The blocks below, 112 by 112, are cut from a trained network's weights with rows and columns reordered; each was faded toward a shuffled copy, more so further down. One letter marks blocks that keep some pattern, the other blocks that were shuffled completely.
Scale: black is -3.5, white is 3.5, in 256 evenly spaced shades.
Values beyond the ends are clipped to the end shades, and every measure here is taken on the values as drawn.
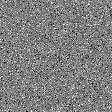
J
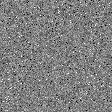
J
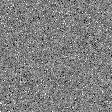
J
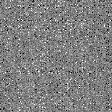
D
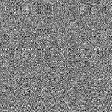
D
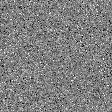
J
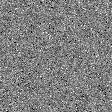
J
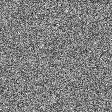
J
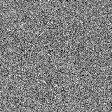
D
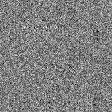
D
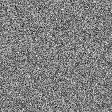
J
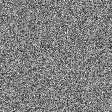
J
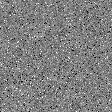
J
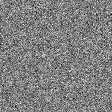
J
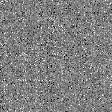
D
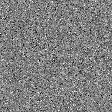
J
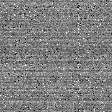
D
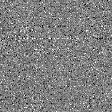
D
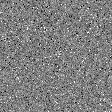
J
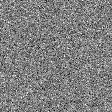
J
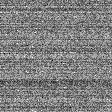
D
